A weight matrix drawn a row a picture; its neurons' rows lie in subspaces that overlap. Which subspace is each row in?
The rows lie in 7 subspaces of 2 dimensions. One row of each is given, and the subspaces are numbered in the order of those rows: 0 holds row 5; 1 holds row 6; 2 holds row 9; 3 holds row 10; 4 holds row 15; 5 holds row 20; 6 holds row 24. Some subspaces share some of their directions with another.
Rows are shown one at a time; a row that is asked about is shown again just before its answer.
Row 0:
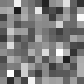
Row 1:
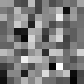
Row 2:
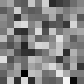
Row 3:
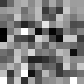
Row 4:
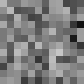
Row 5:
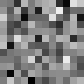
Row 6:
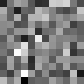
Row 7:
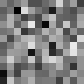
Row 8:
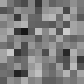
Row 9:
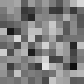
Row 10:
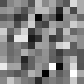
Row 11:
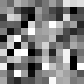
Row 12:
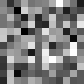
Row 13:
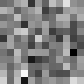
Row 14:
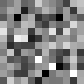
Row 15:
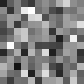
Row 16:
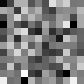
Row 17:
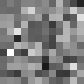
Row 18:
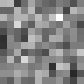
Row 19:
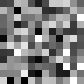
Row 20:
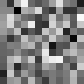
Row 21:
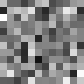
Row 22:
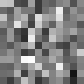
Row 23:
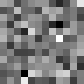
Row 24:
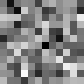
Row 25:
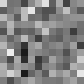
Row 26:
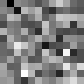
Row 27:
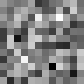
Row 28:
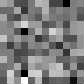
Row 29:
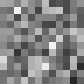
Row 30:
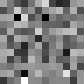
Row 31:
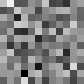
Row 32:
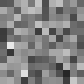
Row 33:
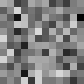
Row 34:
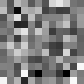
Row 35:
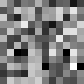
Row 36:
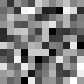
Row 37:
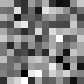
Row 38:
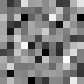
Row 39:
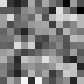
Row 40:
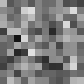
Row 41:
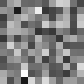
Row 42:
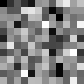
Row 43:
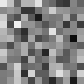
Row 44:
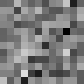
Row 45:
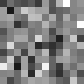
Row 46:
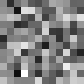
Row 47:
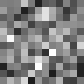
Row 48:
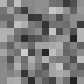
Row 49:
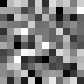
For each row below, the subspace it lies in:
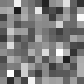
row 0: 0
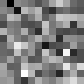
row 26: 6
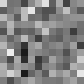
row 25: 1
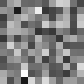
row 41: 0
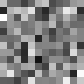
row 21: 1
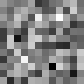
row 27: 3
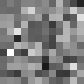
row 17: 2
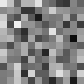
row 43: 4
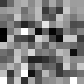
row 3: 5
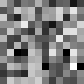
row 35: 2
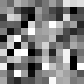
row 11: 2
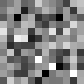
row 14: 3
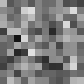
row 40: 2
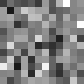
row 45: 4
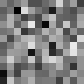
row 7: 5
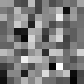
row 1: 3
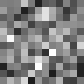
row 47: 1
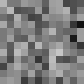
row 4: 4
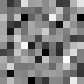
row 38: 0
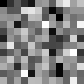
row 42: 4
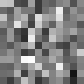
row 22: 3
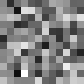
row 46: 6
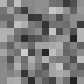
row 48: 4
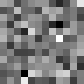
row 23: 0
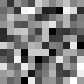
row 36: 1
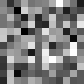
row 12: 5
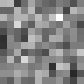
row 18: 3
